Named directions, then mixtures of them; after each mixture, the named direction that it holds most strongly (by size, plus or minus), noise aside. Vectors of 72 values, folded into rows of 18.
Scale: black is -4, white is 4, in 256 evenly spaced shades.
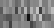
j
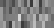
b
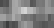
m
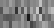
j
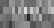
j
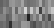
j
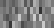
b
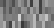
b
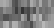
m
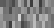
b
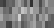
b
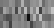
j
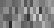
j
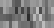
j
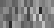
j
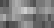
m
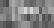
m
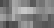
m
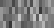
b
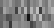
j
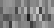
j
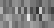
j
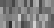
b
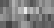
m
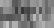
m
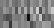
j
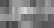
m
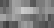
m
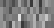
b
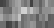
m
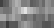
m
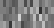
b
